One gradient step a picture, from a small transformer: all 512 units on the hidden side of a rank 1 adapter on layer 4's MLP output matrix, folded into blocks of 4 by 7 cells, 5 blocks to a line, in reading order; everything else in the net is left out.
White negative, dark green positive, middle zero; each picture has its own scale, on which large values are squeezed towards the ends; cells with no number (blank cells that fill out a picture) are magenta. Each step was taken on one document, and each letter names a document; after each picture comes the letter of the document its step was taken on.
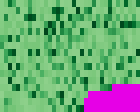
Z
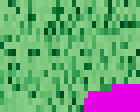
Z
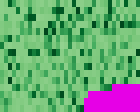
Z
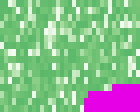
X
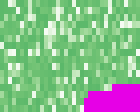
X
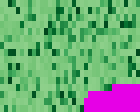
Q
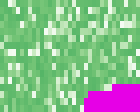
Q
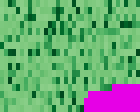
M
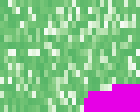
Q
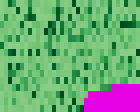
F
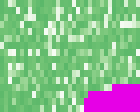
F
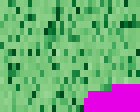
F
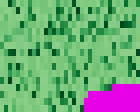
Q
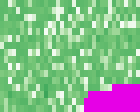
Z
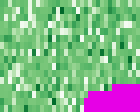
X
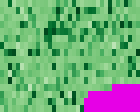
X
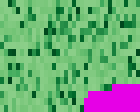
Q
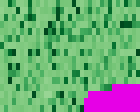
F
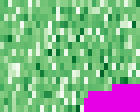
F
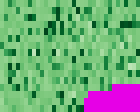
F
